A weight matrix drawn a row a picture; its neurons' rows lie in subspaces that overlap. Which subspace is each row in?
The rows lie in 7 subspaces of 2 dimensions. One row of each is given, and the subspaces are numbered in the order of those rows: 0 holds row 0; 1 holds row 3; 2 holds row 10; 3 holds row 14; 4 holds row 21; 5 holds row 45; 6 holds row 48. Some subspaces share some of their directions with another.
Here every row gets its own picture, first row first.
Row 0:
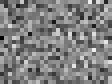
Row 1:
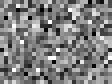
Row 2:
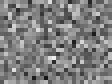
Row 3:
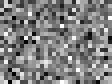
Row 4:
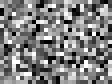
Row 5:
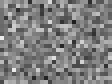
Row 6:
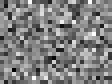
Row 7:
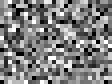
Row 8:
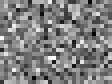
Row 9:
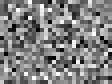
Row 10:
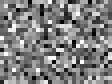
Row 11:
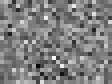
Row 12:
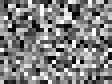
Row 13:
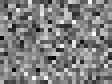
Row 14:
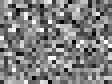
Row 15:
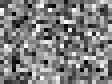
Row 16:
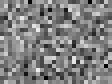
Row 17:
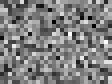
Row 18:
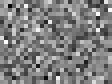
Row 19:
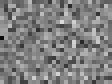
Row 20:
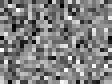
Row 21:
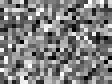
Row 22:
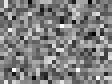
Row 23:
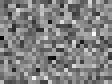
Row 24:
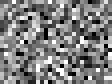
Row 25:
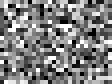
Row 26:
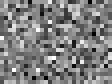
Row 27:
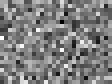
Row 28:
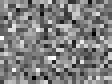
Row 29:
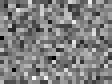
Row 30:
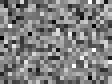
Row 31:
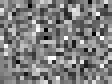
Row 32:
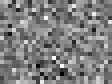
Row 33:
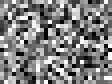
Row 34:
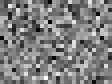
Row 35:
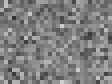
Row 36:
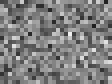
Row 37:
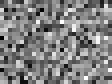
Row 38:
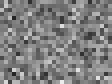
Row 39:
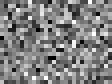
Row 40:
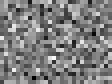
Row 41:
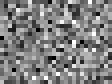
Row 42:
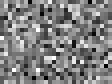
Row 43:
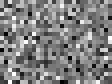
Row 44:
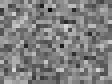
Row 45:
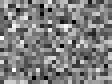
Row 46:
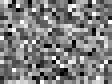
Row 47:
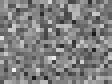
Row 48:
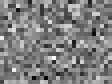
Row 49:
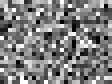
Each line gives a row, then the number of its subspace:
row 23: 3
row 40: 0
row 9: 0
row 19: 4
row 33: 6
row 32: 6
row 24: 6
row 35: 1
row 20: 1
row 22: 1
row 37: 4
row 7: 3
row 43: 1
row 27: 4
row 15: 5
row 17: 0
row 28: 2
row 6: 1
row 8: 2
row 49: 4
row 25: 5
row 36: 0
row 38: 1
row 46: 6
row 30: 0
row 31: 5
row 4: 5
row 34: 2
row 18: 2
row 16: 3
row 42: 3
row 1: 4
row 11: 6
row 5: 5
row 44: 5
